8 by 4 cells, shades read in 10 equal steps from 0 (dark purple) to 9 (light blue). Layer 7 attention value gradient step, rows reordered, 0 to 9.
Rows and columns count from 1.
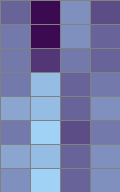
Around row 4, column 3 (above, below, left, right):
5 4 8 5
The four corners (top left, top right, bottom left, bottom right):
4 3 6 6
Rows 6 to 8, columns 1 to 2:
5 9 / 7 8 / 6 9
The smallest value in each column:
4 0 3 3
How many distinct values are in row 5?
4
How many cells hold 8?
3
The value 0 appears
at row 1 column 2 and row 2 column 2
